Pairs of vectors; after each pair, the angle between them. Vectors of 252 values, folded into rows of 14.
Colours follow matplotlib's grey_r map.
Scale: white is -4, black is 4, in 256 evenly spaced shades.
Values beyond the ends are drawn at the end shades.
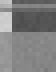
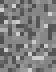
orthogonal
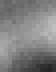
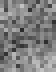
partly opposed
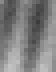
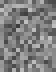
orthogonal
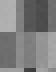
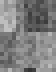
nearly parallel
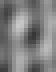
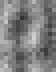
nearly opposite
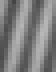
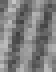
nearly opposite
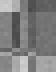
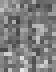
partly aligned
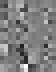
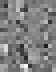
nearly parallel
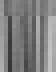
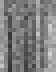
nearly parallel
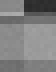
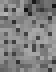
partly aligned
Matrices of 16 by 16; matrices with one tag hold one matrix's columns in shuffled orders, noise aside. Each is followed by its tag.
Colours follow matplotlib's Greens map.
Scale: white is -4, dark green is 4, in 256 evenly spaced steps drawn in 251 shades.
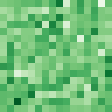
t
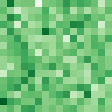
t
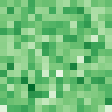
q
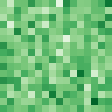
t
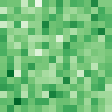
t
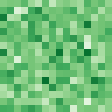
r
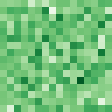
r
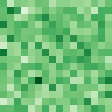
r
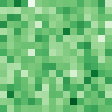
t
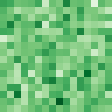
t
